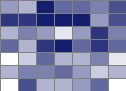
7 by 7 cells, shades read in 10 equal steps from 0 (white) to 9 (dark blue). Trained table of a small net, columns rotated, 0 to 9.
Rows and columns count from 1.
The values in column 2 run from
2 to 8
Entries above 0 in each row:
7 7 7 7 6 7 5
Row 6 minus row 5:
3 3 -1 3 1 -3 2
